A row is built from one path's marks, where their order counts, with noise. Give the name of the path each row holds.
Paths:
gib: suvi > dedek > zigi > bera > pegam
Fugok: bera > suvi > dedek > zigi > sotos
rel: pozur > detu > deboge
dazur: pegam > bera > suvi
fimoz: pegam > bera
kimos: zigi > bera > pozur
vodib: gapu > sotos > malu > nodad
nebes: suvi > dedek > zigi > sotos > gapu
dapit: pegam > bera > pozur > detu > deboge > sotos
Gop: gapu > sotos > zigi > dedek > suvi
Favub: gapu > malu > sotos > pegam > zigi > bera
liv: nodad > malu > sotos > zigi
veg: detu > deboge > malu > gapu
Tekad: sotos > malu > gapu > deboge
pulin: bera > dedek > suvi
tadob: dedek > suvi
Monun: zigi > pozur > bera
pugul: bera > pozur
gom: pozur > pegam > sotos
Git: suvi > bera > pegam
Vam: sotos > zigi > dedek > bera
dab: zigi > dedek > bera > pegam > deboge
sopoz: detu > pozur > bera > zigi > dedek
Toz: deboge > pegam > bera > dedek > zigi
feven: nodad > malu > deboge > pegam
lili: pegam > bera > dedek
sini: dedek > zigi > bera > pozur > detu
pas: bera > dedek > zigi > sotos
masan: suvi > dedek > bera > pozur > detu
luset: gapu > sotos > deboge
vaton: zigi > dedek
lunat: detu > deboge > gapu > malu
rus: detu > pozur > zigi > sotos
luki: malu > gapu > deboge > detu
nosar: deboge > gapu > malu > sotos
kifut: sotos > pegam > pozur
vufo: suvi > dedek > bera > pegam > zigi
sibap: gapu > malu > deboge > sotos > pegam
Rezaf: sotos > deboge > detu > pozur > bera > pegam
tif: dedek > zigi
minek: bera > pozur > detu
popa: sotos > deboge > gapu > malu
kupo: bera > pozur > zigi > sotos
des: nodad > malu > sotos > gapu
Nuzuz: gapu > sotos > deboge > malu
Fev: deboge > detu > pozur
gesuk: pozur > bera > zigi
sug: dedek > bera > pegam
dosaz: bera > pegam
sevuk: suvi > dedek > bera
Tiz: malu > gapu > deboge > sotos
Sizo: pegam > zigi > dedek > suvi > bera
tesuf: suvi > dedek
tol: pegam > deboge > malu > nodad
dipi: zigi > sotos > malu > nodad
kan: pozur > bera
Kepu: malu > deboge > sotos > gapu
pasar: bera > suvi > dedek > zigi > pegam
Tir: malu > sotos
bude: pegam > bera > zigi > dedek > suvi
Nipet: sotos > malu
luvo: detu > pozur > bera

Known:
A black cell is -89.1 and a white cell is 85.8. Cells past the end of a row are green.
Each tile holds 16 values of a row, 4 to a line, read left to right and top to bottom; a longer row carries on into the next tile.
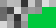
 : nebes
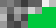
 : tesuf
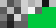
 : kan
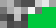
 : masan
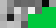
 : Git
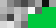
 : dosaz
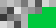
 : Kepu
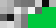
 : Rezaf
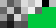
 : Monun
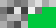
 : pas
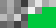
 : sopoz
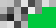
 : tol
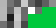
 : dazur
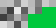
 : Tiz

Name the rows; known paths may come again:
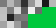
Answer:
pasar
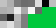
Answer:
Rezaf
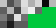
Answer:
kan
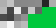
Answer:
sibap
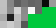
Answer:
Git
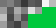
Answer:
tesuf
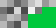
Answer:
pas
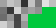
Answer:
nebes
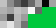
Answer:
dosaz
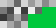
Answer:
dapit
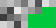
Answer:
Kepu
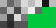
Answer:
Monun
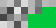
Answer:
Tiz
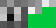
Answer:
bude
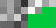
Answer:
sopoz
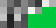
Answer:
pulin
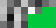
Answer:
dazur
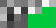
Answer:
Gop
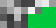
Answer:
masan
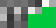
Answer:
tadob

